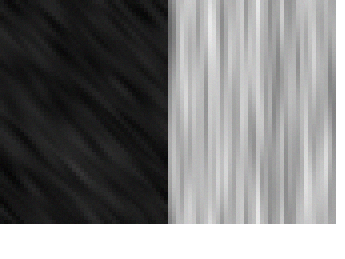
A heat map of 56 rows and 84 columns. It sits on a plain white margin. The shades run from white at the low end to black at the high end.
The table splits into one row of 2 panels. Panel 1,1: very high, slanting down to the right, faint in contrast. Panel 1,2: low, streaked downward.
